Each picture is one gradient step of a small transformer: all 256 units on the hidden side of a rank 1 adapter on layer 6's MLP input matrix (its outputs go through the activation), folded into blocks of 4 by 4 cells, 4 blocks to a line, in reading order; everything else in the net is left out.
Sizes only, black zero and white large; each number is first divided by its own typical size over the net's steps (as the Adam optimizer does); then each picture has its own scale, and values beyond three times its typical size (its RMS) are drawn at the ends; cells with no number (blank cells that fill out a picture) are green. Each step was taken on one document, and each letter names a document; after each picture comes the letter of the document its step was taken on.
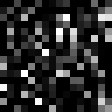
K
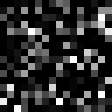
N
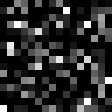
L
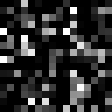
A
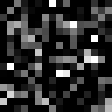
N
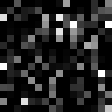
K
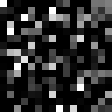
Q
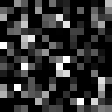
L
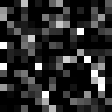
L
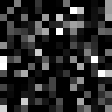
K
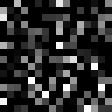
L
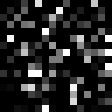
A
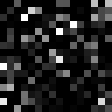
K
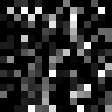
A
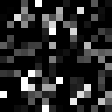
A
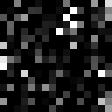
K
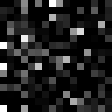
L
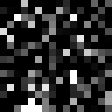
A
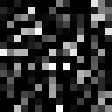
Q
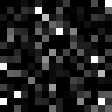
K
